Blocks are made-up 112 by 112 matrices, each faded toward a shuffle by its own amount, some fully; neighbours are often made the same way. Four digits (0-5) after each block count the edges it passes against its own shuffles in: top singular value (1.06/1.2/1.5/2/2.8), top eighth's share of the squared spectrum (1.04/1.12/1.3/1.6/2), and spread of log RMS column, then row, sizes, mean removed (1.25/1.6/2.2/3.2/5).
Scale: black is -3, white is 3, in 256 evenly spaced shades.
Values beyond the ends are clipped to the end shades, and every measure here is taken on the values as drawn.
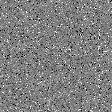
3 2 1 0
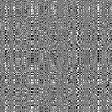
5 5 4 3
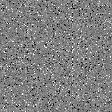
3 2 1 1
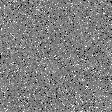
0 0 0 0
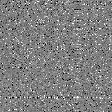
4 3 1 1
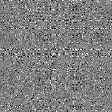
4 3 2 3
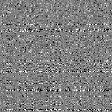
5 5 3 4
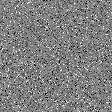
1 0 0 0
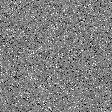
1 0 0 0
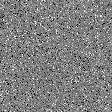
0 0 0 0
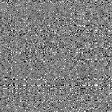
4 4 2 3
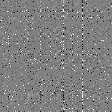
5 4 2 2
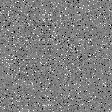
3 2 1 1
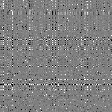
5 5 3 3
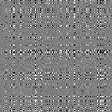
5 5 4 4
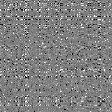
5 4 3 3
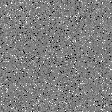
3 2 1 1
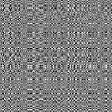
5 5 4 5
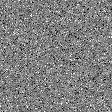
0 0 0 0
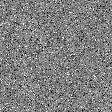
0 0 0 0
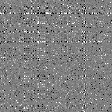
4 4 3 3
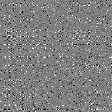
4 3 2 2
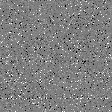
3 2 1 1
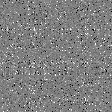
3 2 1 1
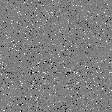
3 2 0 1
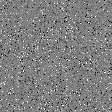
2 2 0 1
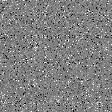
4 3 1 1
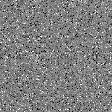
3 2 1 1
